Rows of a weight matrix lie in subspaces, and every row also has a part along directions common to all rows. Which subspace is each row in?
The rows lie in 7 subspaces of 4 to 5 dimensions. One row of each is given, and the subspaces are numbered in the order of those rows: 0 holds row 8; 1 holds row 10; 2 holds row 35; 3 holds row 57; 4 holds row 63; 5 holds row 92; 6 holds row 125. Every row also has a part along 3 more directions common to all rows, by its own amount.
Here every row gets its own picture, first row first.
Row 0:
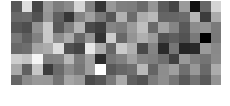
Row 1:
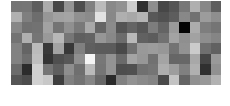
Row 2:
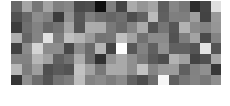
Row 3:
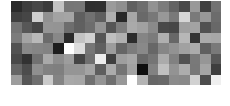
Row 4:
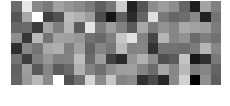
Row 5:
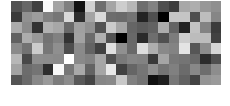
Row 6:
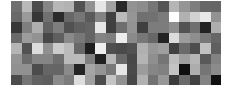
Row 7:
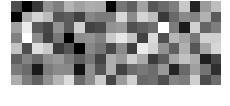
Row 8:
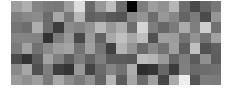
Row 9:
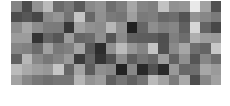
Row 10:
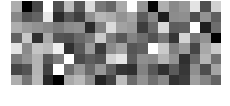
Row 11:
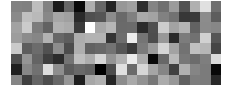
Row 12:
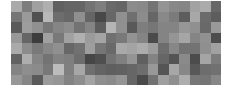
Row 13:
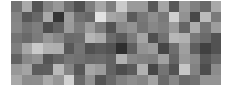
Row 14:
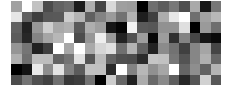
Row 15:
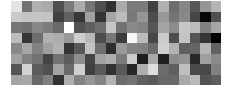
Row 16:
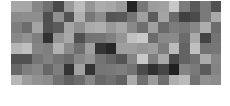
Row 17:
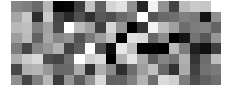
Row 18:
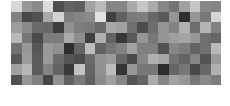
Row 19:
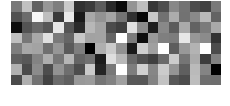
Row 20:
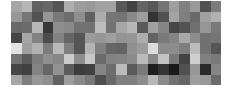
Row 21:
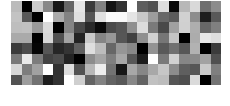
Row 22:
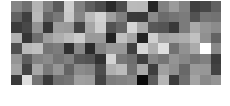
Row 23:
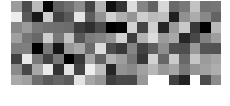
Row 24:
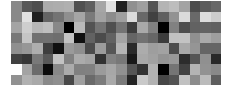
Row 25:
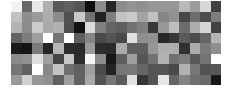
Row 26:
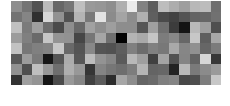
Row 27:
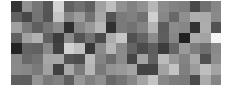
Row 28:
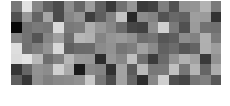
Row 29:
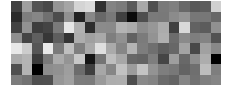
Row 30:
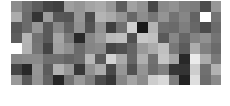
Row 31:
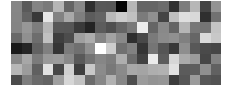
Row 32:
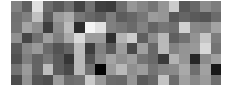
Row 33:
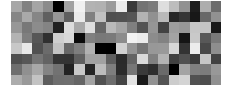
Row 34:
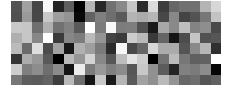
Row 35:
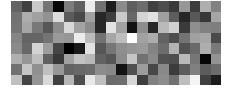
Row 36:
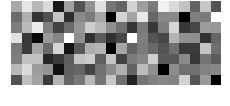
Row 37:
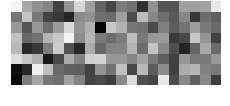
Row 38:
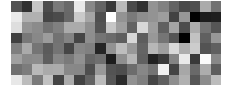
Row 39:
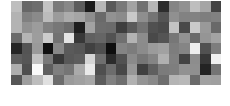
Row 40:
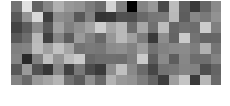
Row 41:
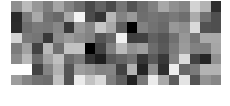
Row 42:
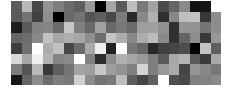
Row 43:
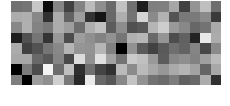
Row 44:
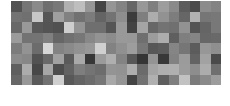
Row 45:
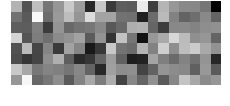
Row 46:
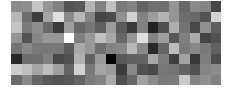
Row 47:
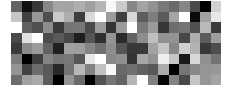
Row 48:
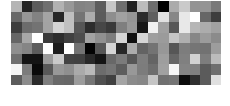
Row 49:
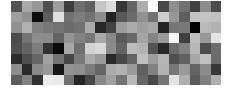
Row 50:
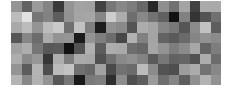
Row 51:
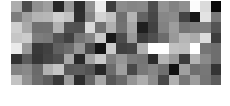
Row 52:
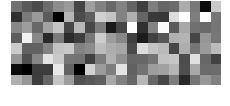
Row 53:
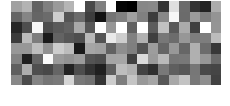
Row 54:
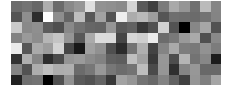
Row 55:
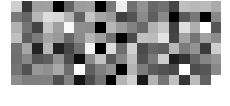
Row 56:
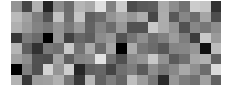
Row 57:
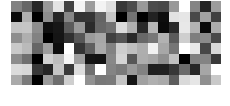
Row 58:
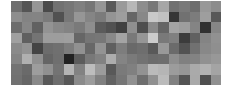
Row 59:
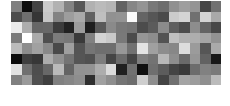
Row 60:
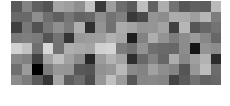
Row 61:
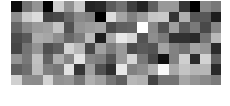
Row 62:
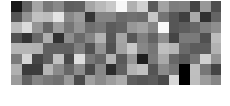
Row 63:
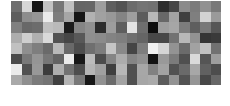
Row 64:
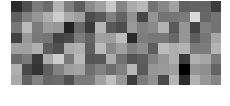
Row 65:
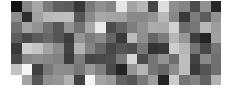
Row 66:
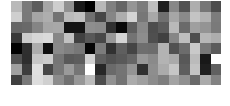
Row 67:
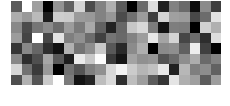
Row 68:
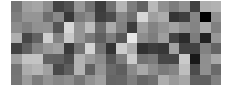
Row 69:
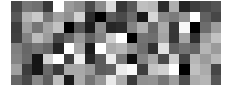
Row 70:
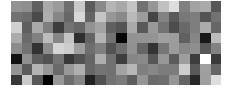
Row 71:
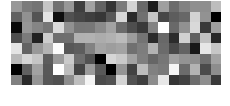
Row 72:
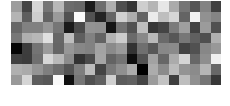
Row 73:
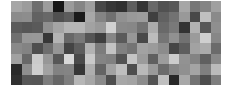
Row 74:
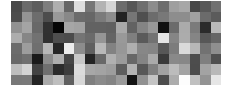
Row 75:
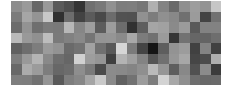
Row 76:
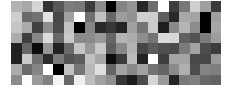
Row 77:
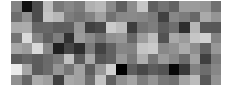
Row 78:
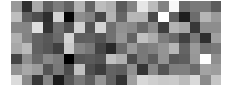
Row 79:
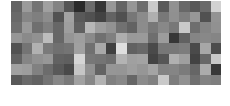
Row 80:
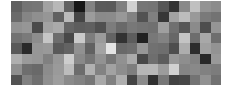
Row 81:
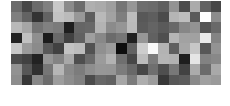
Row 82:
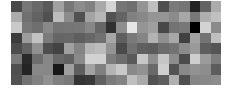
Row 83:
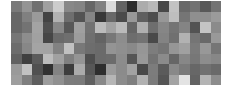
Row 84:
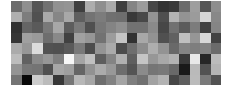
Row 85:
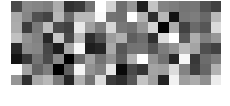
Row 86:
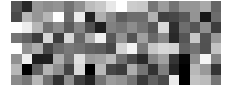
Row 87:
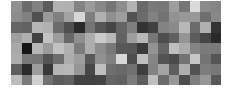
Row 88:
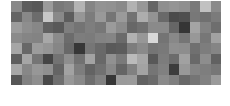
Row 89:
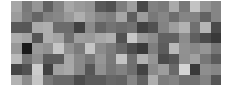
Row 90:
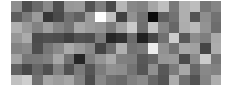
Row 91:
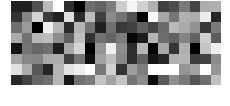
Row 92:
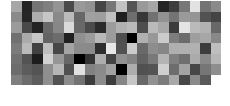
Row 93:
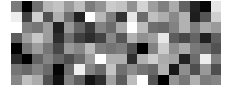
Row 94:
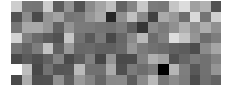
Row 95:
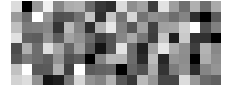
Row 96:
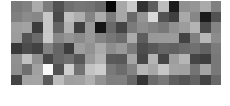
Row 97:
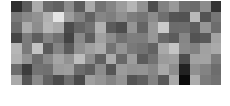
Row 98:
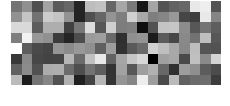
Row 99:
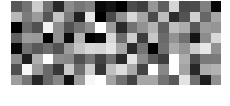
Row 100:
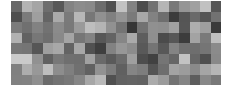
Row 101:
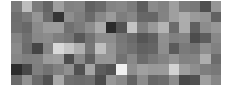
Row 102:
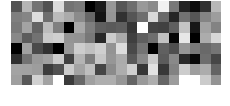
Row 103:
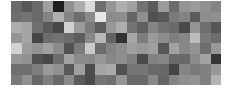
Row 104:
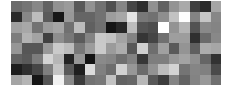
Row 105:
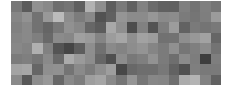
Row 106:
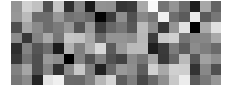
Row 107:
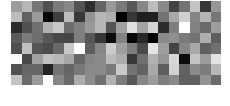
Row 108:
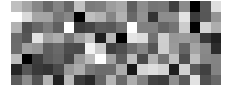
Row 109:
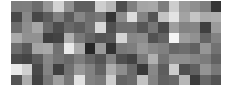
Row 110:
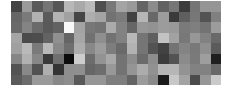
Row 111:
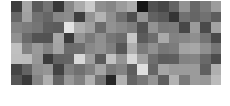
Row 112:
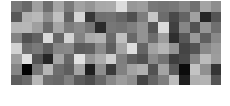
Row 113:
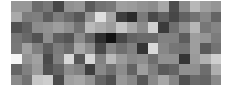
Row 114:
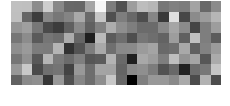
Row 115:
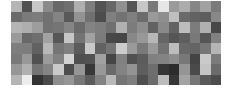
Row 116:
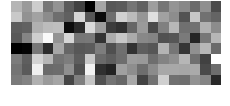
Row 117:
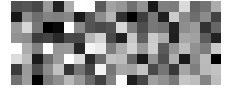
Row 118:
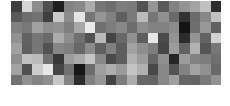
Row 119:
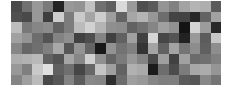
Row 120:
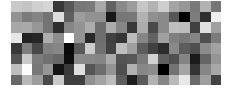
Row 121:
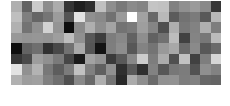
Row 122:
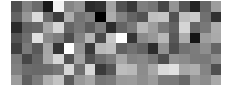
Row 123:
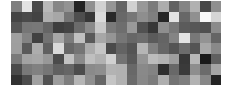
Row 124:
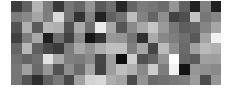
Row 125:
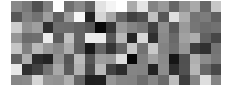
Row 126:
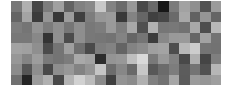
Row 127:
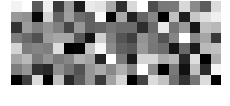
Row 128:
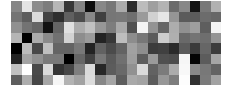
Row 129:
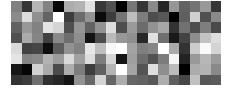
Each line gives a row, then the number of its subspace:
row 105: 2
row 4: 0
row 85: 3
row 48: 5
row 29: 3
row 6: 5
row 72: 3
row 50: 5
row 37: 6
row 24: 5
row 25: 3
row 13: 6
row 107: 2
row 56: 4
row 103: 3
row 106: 1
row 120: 5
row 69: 6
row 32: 4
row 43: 4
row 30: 0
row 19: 4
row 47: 1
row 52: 2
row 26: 2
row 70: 2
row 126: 3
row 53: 0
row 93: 1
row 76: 0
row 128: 6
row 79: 4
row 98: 4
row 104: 2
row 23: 0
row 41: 1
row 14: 2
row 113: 2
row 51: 4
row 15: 1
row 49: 1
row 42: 4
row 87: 6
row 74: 3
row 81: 4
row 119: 1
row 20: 0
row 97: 6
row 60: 3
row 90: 2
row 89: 6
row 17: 4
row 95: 1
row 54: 2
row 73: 6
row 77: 2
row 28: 1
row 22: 4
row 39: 3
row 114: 5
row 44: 3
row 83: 0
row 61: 5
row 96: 0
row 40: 0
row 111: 3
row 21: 0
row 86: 6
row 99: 6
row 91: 0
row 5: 0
